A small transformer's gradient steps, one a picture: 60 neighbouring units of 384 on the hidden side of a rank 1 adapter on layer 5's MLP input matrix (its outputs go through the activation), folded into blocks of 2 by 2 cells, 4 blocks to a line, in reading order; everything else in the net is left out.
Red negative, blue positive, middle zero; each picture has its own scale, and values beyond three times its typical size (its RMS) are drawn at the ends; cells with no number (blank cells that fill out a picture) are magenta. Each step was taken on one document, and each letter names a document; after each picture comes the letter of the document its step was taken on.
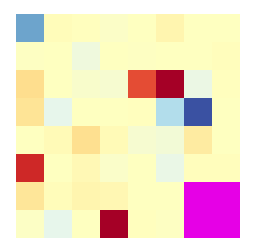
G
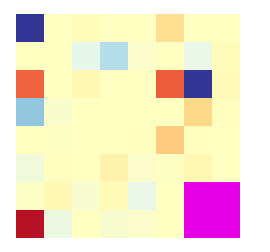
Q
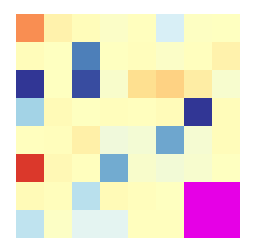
G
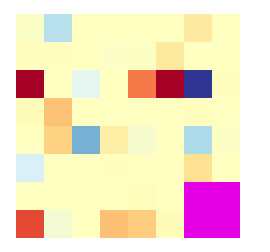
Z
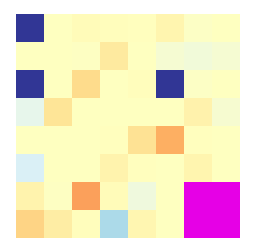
Q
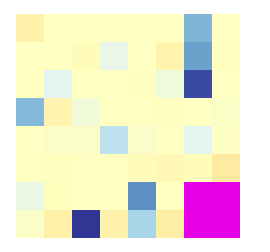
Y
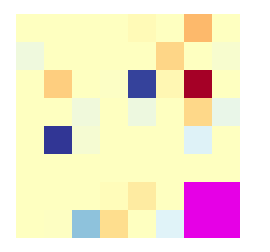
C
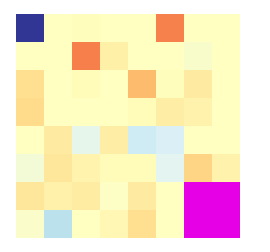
Q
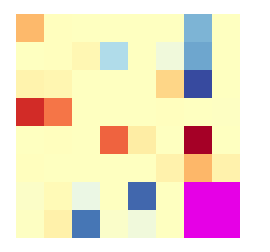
Y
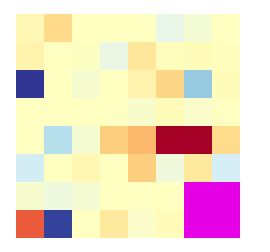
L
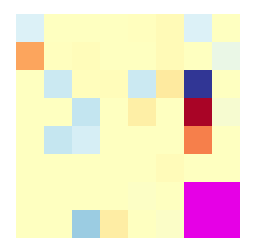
C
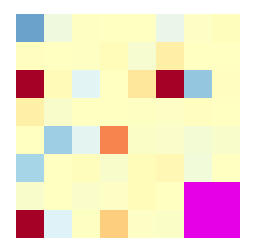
Z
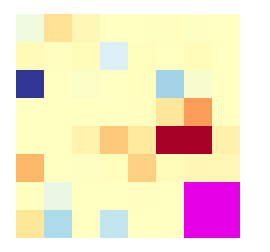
L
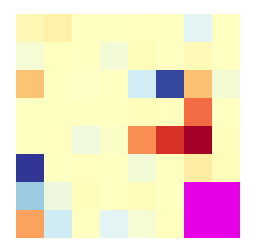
L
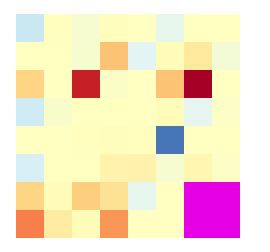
Q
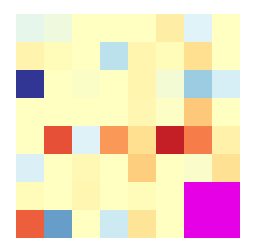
L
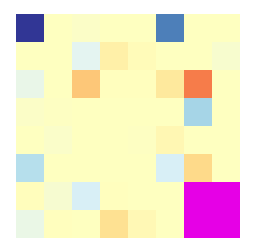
Q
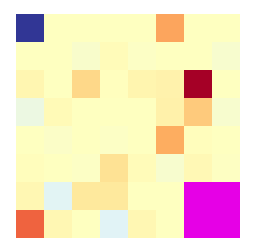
Q
